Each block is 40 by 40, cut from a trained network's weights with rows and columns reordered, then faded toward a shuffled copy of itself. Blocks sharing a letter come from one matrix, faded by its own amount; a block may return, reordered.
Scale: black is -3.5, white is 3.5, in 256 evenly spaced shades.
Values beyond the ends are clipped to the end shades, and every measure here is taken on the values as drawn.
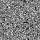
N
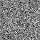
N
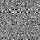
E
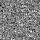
N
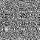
E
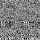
E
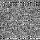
E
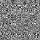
E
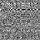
E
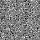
N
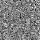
N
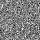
N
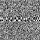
E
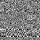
E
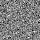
N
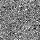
N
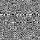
E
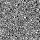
N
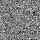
N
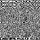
E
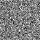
N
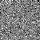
N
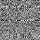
E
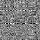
E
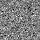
N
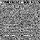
E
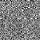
E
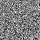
N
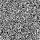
N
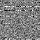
E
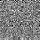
E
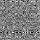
E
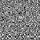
E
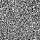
N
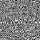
E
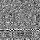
E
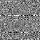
E
